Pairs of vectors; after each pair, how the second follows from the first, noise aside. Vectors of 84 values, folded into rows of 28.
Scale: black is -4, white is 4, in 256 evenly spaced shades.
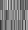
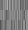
shrunk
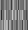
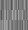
shrunk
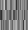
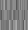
shrunk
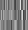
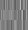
shrunk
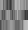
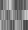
negated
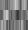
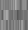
shrunk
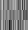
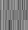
shrunk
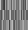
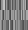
negated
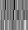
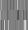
partly zeroed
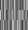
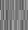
shrunk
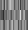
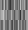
negated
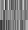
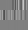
partly zeroed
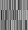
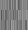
shrunk
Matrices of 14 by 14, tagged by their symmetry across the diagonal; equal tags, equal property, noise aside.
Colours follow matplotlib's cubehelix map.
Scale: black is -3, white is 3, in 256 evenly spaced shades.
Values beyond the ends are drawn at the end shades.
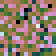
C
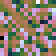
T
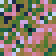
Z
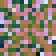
T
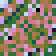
Z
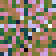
T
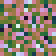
T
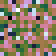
T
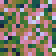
C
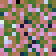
C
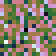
C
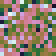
C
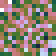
Z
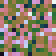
T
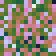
C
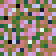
Z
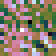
T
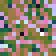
C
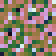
T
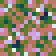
Z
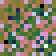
Z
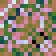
Z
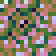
Z
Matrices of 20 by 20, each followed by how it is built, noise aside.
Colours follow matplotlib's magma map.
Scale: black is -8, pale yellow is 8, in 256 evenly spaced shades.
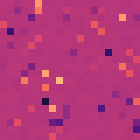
sparse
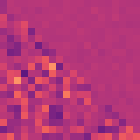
lower triangular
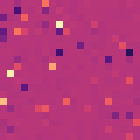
sparse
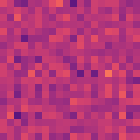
low rank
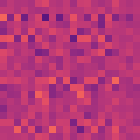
low rank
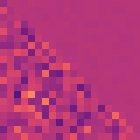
lower triangular
